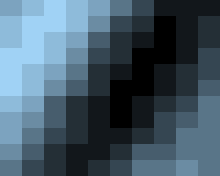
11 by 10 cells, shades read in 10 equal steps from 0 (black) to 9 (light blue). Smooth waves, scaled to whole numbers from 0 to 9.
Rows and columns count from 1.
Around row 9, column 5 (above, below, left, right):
1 1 2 1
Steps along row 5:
down down down down down down up up up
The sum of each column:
83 76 62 46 30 19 19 20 31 40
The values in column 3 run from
2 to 9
